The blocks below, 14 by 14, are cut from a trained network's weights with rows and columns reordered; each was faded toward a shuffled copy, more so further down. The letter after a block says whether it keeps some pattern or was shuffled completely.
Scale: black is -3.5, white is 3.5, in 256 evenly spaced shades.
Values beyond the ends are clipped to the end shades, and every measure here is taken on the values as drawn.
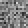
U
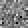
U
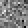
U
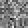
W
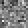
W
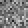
U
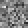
U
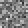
U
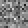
U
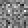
W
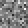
U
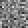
W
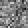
U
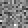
U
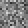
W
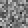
U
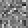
W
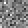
U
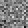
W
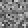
U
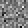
W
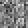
W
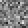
W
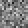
U
